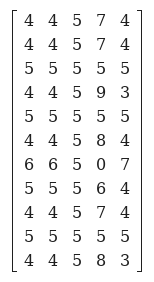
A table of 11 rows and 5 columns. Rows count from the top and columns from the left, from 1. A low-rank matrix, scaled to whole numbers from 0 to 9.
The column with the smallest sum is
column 5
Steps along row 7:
same down down up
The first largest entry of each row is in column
4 4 1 4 1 4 5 4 4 1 4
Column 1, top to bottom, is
4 4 5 4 5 4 6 5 4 5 4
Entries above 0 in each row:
5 5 5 5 5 5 4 5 5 5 5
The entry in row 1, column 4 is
7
